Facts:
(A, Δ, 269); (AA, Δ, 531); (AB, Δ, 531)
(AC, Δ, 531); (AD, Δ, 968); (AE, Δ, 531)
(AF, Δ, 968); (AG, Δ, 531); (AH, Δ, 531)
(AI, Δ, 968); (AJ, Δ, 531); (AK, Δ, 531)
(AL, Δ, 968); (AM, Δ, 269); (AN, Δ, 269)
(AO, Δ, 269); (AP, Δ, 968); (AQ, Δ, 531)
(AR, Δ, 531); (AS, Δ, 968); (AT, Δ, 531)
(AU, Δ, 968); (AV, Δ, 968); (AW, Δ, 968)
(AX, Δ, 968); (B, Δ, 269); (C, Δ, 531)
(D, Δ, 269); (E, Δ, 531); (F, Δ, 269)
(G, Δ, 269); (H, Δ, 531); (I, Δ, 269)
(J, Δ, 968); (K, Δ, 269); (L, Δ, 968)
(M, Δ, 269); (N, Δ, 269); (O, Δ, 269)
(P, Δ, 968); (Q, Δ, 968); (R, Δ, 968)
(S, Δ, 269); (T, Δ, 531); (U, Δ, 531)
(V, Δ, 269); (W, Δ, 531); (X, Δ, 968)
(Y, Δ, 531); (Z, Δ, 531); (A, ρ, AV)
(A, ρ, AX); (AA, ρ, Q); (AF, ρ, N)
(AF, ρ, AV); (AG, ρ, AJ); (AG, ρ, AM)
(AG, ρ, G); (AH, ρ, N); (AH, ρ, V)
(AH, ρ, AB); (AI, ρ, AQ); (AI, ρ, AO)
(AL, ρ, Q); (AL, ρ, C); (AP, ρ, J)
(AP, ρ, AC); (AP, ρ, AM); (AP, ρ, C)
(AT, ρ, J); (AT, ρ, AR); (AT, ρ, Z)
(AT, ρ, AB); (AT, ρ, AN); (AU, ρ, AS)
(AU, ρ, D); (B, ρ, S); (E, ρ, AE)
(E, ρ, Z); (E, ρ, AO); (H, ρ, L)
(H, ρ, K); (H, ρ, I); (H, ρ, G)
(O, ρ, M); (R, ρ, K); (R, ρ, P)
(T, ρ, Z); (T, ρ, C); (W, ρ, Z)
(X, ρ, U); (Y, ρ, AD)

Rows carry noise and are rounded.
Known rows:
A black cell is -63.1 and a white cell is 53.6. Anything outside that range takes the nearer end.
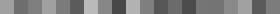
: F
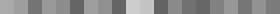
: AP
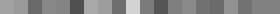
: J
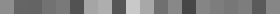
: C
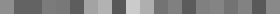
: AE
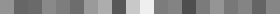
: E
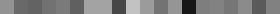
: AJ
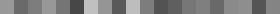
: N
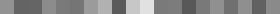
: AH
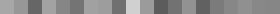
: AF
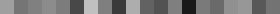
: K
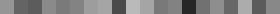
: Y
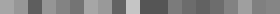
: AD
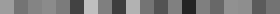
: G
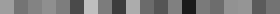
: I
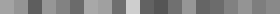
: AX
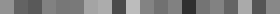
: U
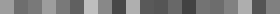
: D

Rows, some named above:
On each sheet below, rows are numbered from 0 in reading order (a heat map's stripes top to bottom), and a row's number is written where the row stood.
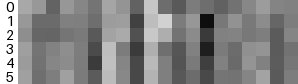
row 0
AW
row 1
AG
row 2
AC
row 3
I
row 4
AM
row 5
F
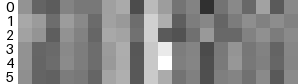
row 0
AK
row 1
AI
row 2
AV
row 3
E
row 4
AT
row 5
AQ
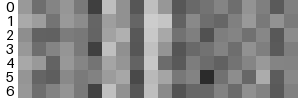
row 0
AN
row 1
AP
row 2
AQ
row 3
AN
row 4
AW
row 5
Y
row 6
AO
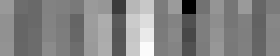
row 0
H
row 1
W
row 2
T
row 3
AT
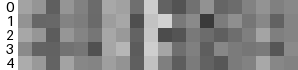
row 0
AX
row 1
AA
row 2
AS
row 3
Z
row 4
AU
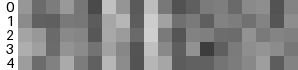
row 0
N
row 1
AB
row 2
Q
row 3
R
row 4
A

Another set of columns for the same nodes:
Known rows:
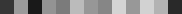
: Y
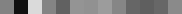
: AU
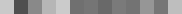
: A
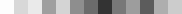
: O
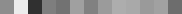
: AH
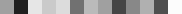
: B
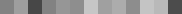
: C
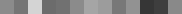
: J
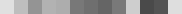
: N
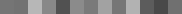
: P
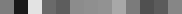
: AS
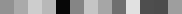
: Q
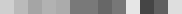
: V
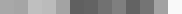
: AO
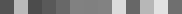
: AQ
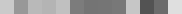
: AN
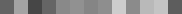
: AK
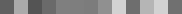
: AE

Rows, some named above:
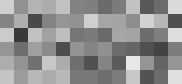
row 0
AN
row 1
C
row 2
D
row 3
AF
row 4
K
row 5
AN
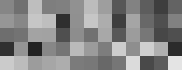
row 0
AP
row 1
AL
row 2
R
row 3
Y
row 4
V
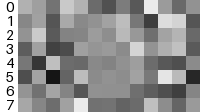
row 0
K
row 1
T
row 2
AT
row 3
AC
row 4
AX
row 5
AG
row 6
AF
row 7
G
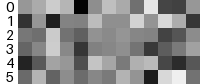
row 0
Q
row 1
Y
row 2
AW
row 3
AI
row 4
AD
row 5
E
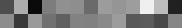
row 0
H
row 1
AV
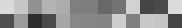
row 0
N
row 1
AJ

